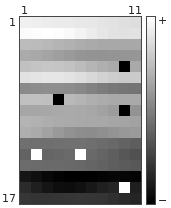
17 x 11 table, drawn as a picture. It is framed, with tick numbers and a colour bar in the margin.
The centre is the smoothest part. Values rise toward the top. The grain runs across in streaks. Six lone cells stand out: three far higher and three far lower than their neighbours.
